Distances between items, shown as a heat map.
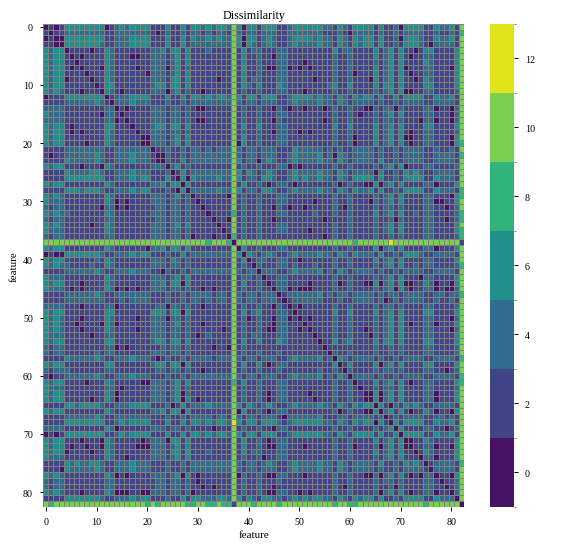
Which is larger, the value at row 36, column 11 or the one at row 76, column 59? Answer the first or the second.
the second
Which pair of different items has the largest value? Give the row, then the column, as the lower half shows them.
68, 37
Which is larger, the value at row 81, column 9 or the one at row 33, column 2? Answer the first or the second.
the first
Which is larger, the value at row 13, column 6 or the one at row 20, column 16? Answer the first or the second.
the first
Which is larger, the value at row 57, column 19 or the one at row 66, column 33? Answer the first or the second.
the first
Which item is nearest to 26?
28
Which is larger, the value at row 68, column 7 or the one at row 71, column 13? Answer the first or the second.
the first
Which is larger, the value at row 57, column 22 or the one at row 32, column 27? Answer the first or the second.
the second
